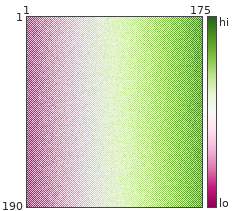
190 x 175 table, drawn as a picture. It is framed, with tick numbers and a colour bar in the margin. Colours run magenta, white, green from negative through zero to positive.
A checkerboard runs through the table. Overall the values sit about 50% of the way up the scale. There is an overall slope up to the right.
